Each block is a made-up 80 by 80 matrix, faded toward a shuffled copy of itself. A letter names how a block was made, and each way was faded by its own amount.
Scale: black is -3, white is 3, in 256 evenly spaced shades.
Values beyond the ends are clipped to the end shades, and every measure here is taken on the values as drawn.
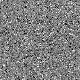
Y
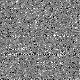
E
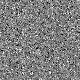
Y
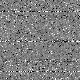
E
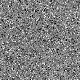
Y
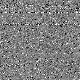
E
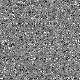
E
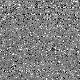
E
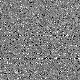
E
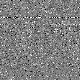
E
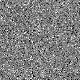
Y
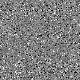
E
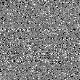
E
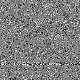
E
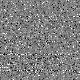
E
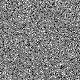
Y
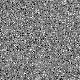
Y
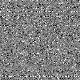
E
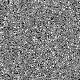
Y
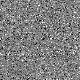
E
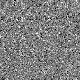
Y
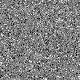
Y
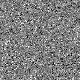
Y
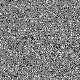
E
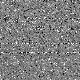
E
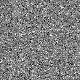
Y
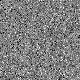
Y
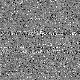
E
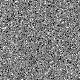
Y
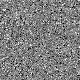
Y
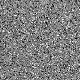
Y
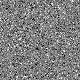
Y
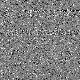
E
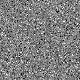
Y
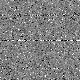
E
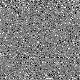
E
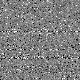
E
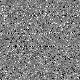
E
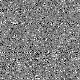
E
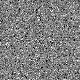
Y
